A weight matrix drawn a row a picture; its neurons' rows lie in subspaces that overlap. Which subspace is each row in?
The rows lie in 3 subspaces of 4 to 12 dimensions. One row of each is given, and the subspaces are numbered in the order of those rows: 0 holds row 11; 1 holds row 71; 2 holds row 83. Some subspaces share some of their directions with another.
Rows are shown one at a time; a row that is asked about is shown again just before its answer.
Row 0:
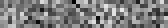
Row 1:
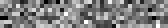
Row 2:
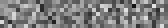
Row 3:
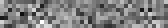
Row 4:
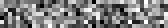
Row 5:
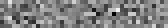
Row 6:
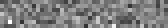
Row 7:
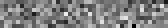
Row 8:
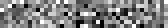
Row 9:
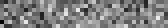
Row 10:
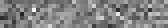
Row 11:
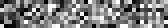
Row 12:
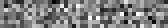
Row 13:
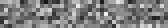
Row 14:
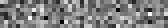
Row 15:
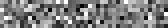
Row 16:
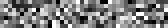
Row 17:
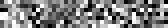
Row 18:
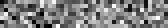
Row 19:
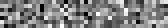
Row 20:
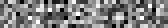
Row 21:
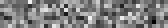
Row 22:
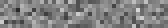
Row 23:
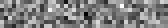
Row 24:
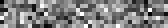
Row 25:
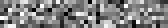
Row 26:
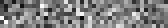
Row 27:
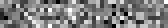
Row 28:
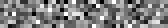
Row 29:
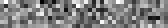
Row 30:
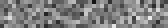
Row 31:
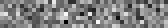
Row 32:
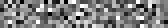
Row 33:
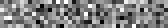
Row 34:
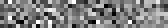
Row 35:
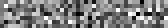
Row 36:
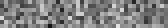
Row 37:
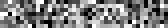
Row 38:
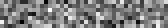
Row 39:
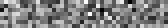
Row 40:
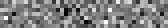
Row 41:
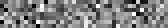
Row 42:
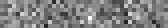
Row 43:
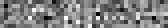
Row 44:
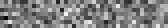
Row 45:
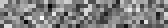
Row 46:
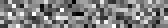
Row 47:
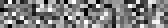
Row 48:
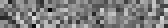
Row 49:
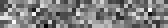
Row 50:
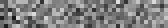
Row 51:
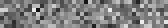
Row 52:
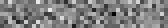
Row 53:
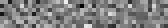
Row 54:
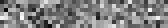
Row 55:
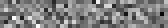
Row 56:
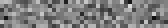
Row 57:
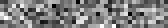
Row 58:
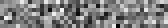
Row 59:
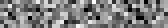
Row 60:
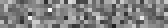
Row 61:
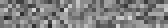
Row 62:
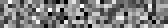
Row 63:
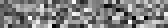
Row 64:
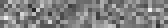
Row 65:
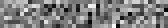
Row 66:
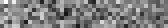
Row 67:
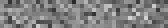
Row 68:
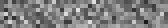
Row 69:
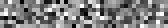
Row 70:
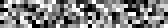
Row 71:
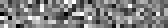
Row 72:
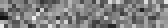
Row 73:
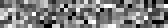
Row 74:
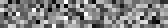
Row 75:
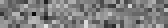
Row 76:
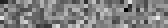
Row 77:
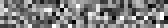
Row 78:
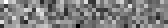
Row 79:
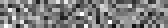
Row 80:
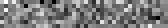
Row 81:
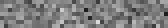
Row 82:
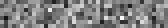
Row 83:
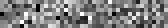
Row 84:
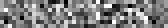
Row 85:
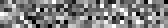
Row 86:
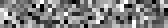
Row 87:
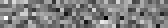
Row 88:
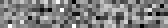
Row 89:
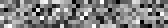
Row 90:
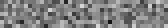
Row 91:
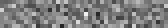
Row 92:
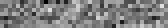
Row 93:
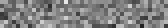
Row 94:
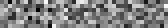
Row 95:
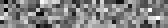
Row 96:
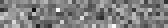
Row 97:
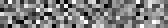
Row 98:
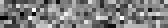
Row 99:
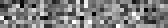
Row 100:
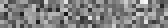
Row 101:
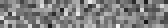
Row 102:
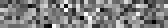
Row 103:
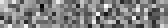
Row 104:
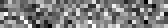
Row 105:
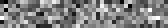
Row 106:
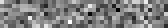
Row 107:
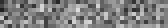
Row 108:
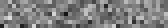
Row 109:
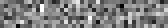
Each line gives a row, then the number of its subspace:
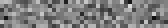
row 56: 0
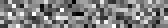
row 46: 2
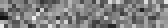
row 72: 1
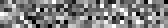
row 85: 2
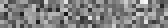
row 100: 2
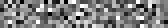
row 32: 1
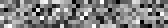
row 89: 0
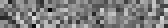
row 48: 1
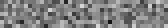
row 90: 1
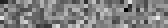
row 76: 0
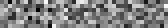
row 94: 2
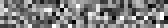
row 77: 2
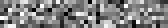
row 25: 1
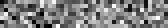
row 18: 0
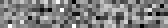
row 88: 2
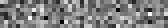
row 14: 2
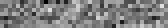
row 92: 0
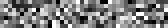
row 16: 2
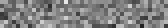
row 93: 2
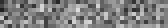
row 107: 2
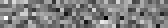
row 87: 0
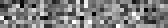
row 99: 2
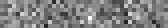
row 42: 2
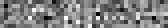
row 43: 2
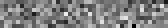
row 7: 1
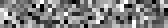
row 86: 1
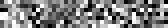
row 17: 0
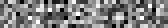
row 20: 2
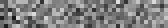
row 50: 1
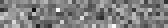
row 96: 0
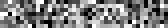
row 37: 1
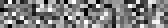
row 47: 1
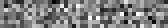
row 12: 2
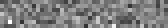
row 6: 2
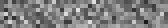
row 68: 0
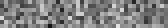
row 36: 2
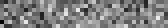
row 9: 0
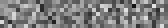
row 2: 2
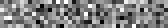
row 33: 1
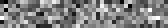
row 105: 0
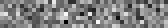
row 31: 1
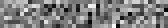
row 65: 1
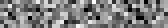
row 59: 2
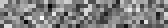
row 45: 0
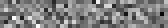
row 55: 2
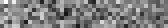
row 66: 0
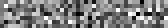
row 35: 2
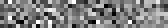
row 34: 2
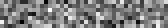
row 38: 1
